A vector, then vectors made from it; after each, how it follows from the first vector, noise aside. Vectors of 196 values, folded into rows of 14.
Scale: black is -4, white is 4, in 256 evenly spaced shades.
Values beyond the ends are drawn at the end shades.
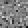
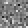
negated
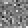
negated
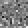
negated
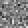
negated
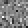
copied
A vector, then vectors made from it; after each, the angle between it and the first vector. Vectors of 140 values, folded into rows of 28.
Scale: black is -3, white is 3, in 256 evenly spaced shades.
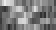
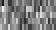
partly opposed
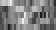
nearly parallel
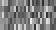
orthogonal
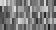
partly aligned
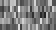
partly aligned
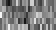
partly opposed
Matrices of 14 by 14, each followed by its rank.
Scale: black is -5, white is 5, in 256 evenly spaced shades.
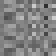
two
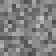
full rank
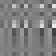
one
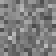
full rank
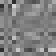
two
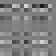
one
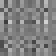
two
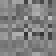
two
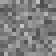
full rank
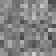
three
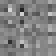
three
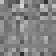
three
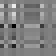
one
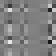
one
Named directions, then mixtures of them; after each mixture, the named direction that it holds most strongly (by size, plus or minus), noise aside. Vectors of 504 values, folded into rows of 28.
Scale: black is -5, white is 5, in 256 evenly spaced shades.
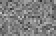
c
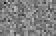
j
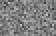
j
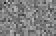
j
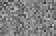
j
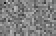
j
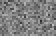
c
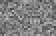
c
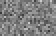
c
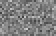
c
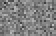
j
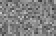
c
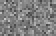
j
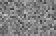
c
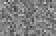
j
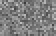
j
